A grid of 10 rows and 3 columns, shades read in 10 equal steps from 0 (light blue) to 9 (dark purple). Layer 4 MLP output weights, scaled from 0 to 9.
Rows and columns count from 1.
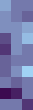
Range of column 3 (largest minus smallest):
7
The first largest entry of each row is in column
2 3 1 1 1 1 1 2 1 3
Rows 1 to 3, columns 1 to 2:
2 4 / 3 4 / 3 3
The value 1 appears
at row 4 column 3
